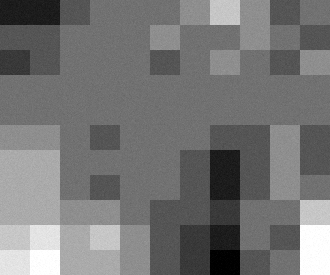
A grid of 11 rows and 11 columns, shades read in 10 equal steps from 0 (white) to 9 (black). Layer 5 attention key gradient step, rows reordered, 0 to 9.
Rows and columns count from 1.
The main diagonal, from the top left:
8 6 5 5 5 5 6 8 5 6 0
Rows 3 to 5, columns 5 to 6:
5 6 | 5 5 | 5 5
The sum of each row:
58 56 58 55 55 56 56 56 50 44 44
